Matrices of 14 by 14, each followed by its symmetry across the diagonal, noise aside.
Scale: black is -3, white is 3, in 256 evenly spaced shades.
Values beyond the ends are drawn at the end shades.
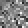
symmetric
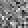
antisymmetric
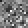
symmetric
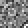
symmetric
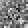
symmetric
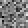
neither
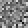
symmetric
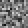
neither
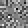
antisymmetric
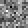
antisymmetric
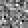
antisymmetric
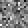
antisymmetric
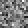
neither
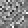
symmetric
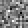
antisymmetric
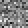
neither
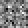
antisymmetric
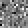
neither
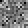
symmetric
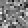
antisymmetric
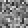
neither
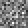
symmetric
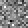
neither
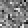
antisymmetric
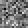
neither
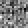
neither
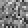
neither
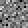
symmetric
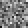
antisymmetric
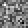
symmetric
